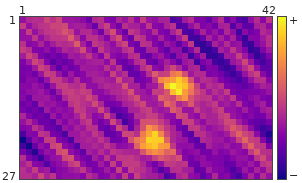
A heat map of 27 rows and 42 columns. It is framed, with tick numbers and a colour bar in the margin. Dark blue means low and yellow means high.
Odd rows or columns: none. Bumps: two. Slope: none. Histogram: skewed, a long tail of high values. Grain: diagonal, down to the right.
